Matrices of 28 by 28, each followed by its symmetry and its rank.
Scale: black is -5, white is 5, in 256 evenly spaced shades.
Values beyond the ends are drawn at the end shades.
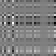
neither, rank one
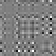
antisymmetric, rank two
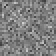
symmetric, full rank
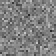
neither, full rank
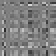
antisymmetric, rank two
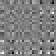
antisymmetric, rank two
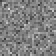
symmetric, full rank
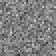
neither, full rank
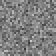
neither, full rank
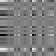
neither, rank one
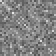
symmetric, full rank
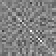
symmetric, rank five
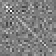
symmetric, rank five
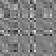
antisymmetric, rank two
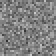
neither, full rank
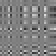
neither, rank one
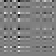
neither, rank one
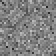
symmetric, full rank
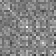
symmetric, rank five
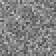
symmetric, full rank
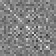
symmetric, rank five
